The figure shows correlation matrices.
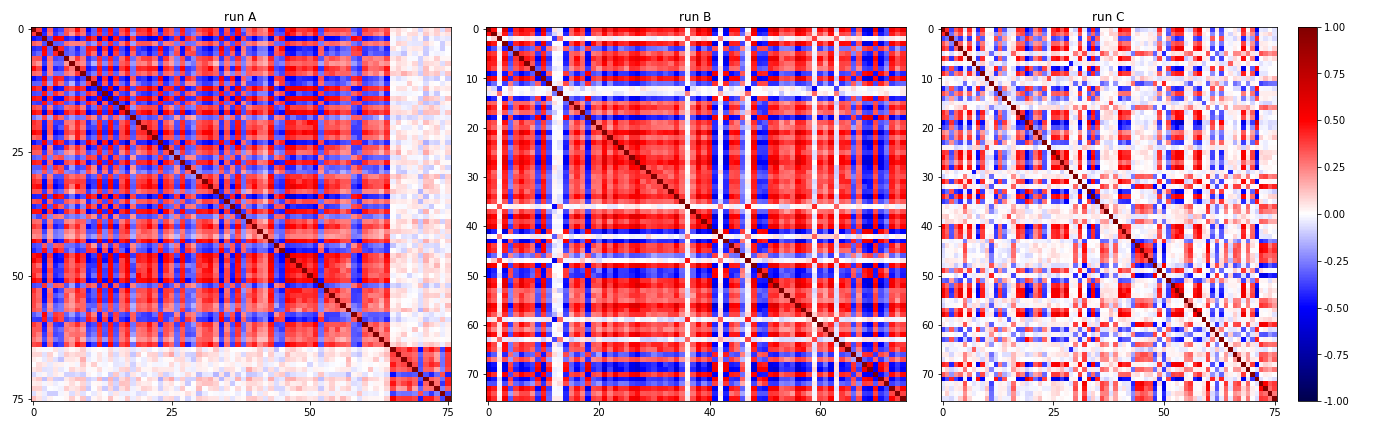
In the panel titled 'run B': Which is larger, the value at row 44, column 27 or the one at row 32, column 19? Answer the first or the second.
the first
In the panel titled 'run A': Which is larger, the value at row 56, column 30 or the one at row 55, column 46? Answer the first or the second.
the second
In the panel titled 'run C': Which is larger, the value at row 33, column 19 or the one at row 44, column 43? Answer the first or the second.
the first
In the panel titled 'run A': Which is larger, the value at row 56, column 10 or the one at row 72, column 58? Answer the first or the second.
the second
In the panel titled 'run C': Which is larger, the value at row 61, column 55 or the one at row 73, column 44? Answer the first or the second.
the second
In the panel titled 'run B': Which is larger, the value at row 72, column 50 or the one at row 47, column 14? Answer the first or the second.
the first
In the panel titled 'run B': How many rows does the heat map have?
76
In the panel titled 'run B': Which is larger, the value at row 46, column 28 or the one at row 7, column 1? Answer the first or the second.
the second
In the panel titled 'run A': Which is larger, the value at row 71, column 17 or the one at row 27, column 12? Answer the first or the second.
the second
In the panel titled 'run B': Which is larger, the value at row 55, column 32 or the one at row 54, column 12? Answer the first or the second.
the first
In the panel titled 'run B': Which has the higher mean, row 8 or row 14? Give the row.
8
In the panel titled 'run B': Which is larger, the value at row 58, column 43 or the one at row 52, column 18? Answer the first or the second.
the first
